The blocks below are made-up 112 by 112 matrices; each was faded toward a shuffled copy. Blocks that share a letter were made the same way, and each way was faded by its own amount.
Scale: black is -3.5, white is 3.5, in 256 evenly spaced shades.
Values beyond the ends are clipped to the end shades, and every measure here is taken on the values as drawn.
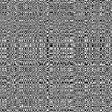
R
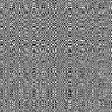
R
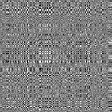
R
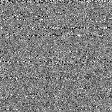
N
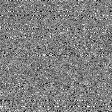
N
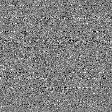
N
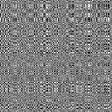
R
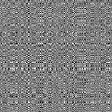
R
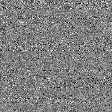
N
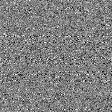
N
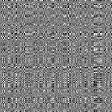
R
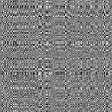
R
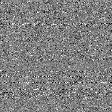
N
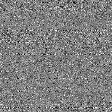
N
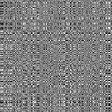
R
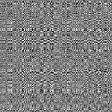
R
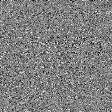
N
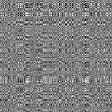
R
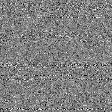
N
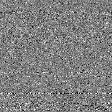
N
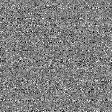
N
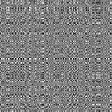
R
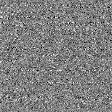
N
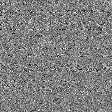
N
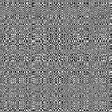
R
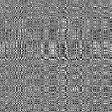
R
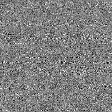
N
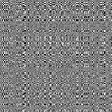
R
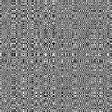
R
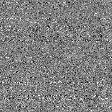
N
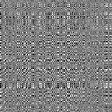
R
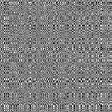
R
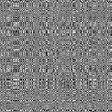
R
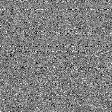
N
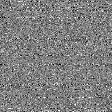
N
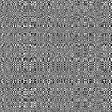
R
